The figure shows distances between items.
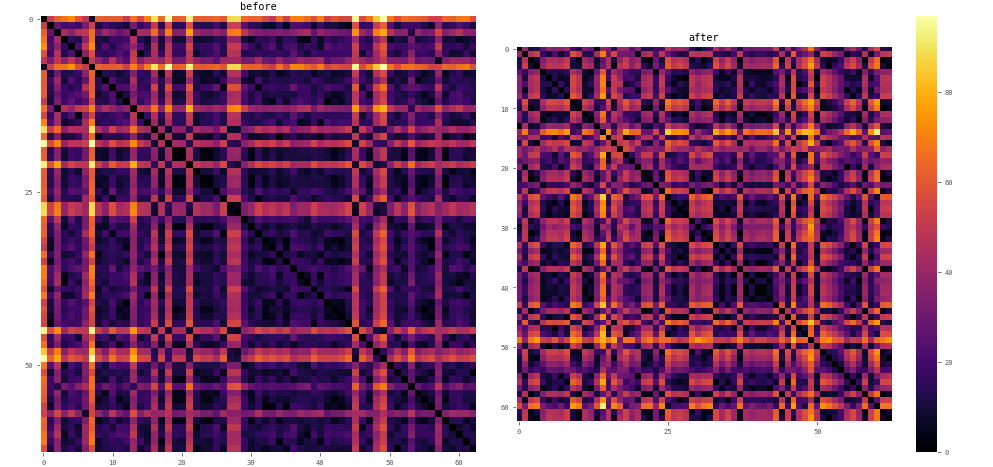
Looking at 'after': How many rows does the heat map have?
63
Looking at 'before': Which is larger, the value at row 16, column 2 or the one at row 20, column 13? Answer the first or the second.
the first
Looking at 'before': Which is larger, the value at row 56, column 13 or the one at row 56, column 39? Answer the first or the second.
the first
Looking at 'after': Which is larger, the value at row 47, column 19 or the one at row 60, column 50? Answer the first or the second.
the second
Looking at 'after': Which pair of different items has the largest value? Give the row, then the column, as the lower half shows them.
60, 14
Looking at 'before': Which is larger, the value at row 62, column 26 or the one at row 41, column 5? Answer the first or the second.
the second
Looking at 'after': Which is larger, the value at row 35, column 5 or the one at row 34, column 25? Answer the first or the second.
the second
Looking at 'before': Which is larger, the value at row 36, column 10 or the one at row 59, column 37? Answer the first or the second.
the first
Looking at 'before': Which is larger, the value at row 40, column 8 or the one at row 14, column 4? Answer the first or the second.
the second
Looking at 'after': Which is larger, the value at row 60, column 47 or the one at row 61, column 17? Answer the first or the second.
the second
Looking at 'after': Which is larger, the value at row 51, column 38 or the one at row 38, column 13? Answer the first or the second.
the first
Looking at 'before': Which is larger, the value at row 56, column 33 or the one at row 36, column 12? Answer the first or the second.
the second
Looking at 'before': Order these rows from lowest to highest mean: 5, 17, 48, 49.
17, 5, 48, 49
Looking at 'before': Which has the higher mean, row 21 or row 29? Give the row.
21
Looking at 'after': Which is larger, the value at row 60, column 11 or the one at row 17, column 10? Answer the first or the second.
the second
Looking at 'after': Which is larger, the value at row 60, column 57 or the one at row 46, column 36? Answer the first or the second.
the second
